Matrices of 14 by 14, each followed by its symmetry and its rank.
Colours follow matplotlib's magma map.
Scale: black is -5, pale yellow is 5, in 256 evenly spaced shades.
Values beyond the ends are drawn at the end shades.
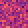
neither, full rank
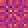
symmetric, rank three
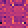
neither, rank three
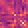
symmetric, rank three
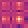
symmetric, rank one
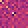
symmetric, rank three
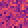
neither, full rank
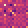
symmetric, rank three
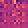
neither, rank three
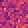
neither, full rank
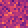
neither, full rank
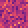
neither, full rank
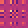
symmetric, rank one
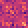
symmetric, rank three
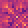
symmetric, rank three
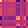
symmetric, rank one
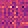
neither, rank three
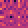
neither, rank three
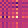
symmetric, rank one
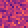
neither, full rank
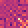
symmetric, rank three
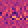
neither, rank three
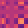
symmetric, rank one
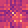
symmetric, rank three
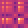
symmetric, rank one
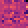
neither, rank three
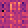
neither, rank three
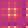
symmetric, rank one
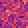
neither, full rank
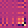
symmetric, rank one
